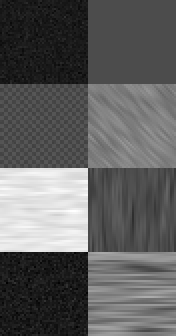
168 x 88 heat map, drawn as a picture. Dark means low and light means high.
It is made of 4 by 2 panels. Panel 1,1: very low, fine-grained, faint in contrast. Panel 1,2: low, flat. Panel 2,1: low, checkered, faint in contrast. Panel 2,2: middling, slanting down to the right, faint in contrast. Panel 3,1: very high, streaked across, faint in contrast. Panel 3,2: low, streaked downward, faint in contrast. Panel 4,1: very low, fine-grained, faint in contrast. Panel 4,2: middling, streaked across.
